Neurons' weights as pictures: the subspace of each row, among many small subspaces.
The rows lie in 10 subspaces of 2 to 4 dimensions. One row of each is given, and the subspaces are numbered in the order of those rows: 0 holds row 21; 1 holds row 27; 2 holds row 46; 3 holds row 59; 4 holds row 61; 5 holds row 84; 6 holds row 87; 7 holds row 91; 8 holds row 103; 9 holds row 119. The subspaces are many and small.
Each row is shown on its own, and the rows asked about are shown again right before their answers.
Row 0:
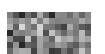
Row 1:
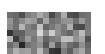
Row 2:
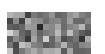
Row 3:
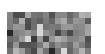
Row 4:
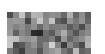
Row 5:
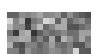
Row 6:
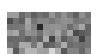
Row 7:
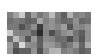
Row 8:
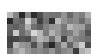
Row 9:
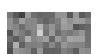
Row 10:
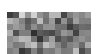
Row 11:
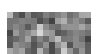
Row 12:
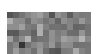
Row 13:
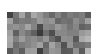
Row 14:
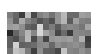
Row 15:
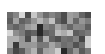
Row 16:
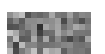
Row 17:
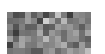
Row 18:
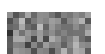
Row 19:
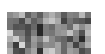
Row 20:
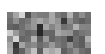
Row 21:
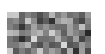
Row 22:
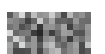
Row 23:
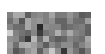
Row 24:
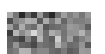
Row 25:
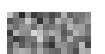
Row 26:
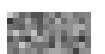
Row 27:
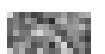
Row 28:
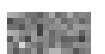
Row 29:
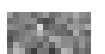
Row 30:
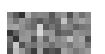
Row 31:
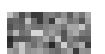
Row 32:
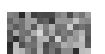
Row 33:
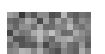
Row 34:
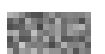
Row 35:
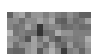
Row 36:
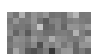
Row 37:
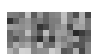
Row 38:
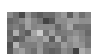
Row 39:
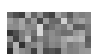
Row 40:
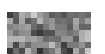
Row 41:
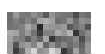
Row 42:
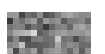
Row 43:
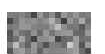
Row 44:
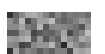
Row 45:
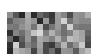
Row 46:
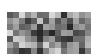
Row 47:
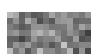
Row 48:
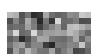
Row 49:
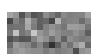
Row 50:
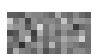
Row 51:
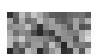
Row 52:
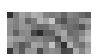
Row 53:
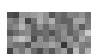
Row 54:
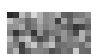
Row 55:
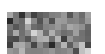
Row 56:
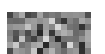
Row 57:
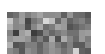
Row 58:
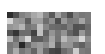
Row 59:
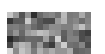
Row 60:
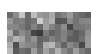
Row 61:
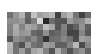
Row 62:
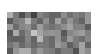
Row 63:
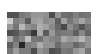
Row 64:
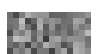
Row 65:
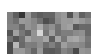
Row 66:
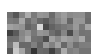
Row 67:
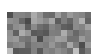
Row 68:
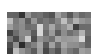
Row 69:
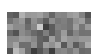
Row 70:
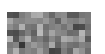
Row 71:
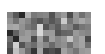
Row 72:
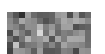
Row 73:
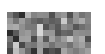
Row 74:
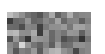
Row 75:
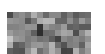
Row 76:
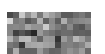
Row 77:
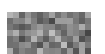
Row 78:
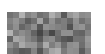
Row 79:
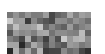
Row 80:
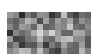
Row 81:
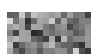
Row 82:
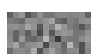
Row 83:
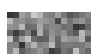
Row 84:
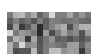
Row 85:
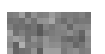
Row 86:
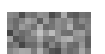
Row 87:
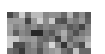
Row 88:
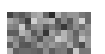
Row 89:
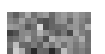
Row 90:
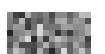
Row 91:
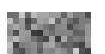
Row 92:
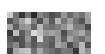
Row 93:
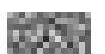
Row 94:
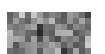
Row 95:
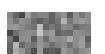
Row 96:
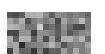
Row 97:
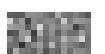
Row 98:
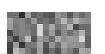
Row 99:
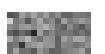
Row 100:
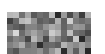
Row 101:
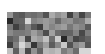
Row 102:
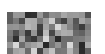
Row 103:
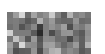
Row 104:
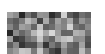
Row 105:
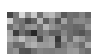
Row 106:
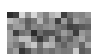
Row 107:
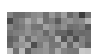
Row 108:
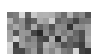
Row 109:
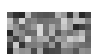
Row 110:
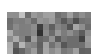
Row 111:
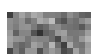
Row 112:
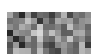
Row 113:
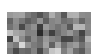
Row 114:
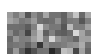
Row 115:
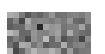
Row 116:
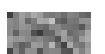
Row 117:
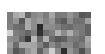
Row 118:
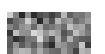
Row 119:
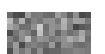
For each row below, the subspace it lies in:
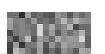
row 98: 7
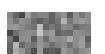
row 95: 6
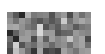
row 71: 6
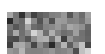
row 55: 4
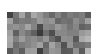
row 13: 0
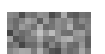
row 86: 2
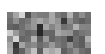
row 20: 6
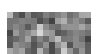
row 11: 1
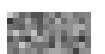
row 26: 8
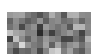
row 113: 2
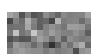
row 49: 4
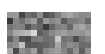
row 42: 5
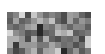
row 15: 3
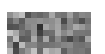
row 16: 6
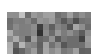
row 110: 7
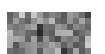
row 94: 3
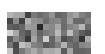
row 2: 3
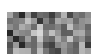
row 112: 8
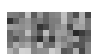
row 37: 3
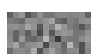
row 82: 0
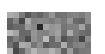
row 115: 3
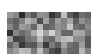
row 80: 2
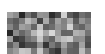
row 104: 2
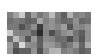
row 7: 8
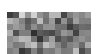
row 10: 2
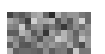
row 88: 5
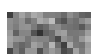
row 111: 1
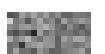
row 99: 5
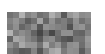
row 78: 2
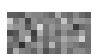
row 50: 7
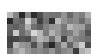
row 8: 4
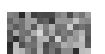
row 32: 7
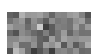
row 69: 3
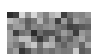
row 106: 2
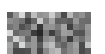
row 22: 8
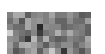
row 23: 1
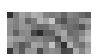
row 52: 1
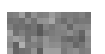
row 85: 4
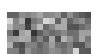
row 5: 9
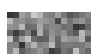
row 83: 2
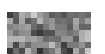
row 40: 0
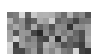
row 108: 7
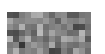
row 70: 2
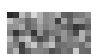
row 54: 2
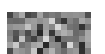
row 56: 0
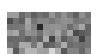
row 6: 3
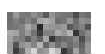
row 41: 3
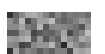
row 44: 1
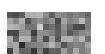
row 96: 6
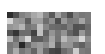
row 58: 8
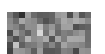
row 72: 9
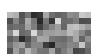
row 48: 4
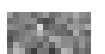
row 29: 3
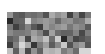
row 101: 4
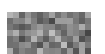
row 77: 0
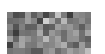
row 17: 4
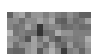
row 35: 1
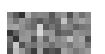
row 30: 6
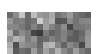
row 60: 4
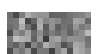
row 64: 0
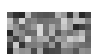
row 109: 9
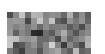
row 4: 6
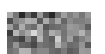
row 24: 5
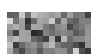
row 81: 7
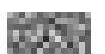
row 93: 0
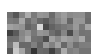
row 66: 3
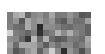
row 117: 1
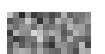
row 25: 8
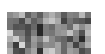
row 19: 4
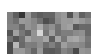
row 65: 9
